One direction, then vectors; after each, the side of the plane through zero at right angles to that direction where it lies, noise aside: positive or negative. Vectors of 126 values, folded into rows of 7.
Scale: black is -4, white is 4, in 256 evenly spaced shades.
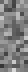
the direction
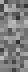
negative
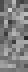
negative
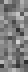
positive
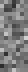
positive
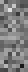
negative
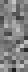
negative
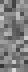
positive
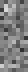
negative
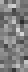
negative
